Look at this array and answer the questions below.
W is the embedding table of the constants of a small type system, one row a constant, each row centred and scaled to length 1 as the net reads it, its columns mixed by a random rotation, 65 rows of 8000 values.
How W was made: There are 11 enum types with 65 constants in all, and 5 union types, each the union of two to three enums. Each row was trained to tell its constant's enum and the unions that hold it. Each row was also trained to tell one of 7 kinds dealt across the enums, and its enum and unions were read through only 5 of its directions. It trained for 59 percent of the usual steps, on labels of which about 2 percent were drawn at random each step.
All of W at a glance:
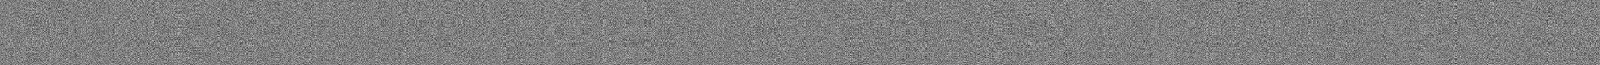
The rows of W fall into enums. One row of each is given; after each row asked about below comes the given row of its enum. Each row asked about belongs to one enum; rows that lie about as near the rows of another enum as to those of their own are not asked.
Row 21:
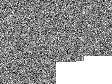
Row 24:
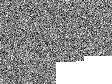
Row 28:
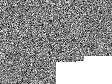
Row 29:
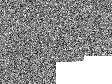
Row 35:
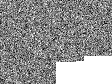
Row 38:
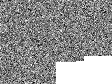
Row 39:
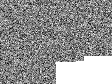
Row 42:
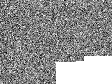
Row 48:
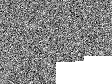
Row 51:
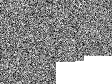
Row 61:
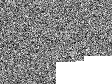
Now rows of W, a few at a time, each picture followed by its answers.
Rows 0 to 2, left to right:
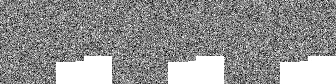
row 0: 51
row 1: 21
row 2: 24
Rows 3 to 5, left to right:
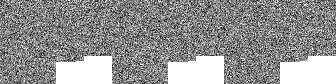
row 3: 24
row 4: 38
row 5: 61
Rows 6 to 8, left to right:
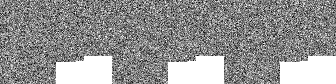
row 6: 51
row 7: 24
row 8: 39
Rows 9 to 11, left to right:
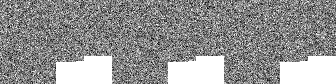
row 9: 28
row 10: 24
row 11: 39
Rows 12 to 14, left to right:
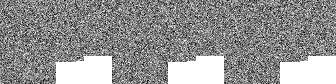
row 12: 42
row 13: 51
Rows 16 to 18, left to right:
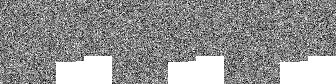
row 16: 42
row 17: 29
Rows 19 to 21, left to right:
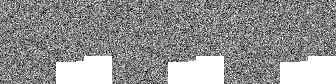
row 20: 48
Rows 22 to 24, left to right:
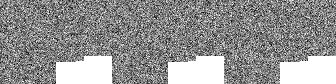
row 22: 51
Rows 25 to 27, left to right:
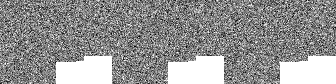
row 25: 29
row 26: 21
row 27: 39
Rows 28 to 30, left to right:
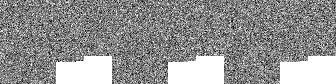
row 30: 38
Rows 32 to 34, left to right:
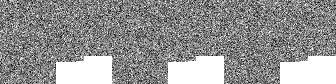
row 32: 28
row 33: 24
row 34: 61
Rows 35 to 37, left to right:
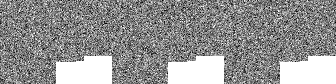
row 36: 48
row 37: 39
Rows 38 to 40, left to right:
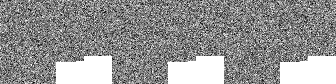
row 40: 51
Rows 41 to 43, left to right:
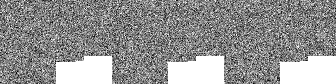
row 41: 48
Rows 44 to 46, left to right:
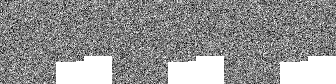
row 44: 39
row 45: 28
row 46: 39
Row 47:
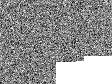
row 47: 29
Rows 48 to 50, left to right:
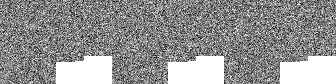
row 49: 24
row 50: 29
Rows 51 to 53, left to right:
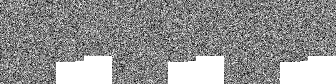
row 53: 29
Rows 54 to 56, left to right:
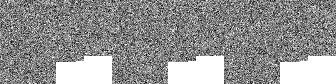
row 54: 29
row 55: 38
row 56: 48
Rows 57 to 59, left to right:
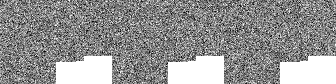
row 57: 38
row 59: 51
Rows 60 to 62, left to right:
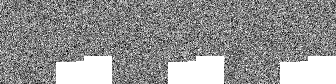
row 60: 21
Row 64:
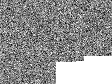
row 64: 38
